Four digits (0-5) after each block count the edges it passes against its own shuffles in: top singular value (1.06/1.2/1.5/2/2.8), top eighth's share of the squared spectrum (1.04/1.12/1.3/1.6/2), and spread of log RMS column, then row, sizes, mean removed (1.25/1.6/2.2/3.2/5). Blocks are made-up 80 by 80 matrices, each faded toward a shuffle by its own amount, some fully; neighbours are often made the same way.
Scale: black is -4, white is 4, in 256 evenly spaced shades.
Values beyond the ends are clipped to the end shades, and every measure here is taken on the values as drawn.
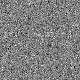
2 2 0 0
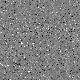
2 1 0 0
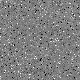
0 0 0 0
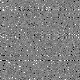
4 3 1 2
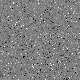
0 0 0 0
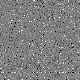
3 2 1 1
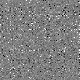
4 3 1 2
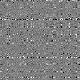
4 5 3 3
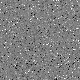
0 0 0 0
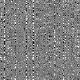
4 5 3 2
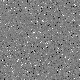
0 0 0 0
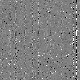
4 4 2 0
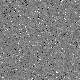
0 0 0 0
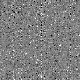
3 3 2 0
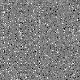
3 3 2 0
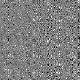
4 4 3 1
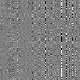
4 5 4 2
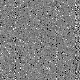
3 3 2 0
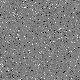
0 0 0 0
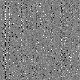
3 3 2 0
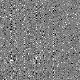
3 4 3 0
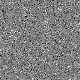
0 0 0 0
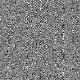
2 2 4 0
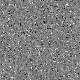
2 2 1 0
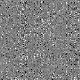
3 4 3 1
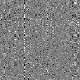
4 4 3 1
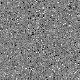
3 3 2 1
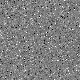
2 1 0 0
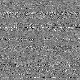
2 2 0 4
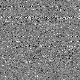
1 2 0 3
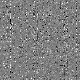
2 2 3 1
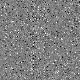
1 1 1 0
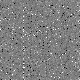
2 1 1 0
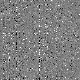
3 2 2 1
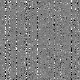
3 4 3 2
